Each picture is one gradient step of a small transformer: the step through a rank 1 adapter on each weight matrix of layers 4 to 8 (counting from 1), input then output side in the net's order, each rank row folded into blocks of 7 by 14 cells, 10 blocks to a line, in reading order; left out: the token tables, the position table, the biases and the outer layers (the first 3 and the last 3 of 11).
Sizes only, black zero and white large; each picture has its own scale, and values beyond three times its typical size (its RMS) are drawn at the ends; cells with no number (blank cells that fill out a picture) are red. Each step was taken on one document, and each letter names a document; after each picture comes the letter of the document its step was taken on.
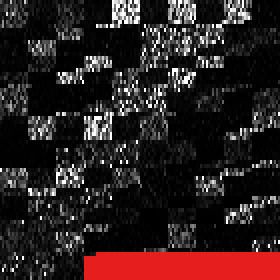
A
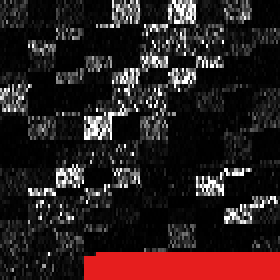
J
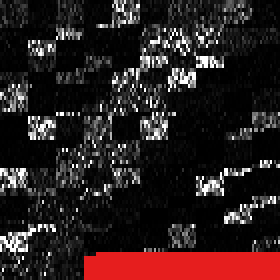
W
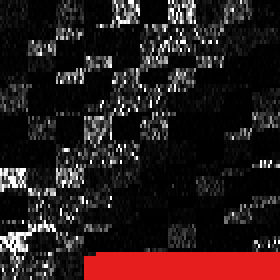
W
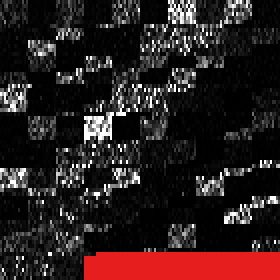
W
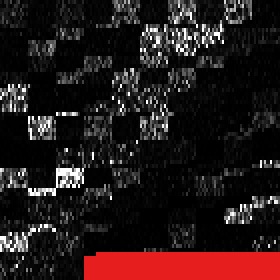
A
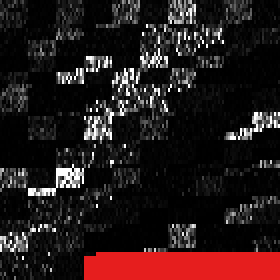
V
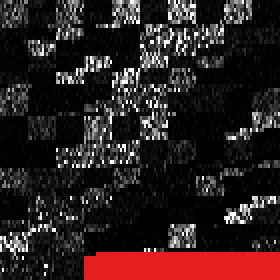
J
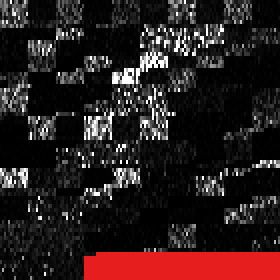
J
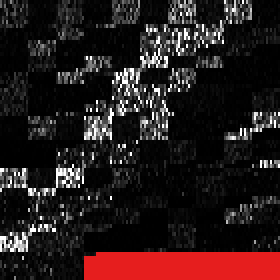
V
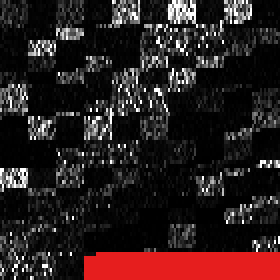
V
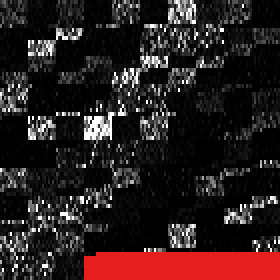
A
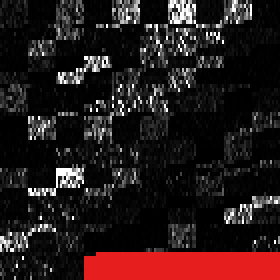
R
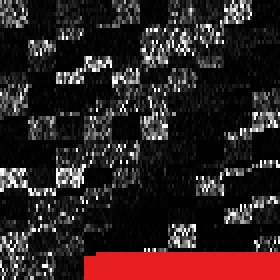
A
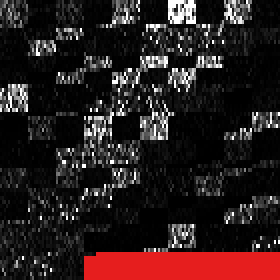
R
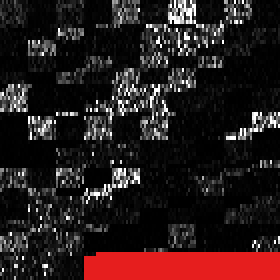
V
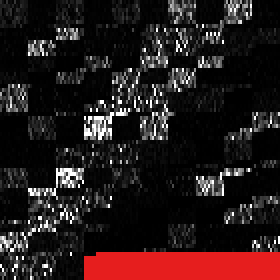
R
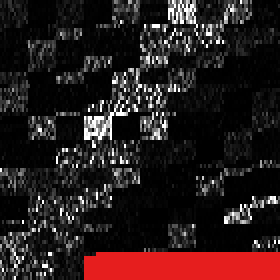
W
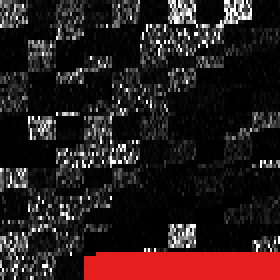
V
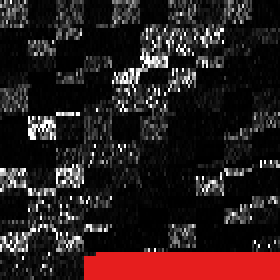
A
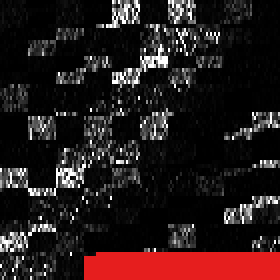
R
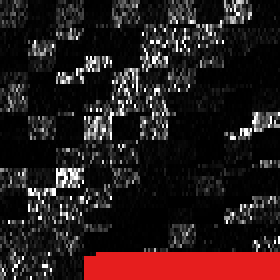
V
